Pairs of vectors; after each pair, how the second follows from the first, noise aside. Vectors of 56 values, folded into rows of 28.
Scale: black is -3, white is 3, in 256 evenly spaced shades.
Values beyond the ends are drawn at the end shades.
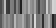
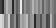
reversed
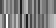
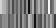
reversed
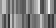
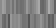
shrunk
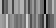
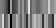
reversed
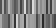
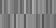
shrunk
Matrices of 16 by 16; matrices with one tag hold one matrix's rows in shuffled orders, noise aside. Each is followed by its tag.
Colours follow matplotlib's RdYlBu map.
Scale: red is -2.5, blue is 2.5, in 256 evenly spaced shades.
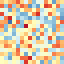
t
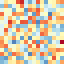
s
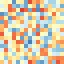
s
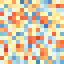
s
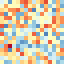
t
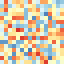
s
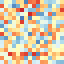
s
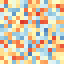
s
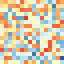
t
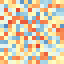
s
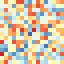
s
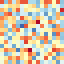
t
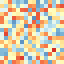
s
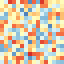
s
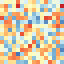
t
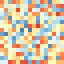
s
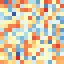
t
